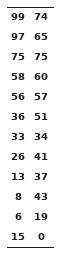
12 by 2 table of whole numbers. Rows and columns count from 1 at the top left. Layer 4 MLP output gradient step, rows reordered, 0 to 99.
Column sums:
522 556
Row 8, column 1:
26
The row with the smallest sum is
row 12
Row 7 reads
33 34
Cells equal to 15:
1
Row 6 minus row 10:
28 8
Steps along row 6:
up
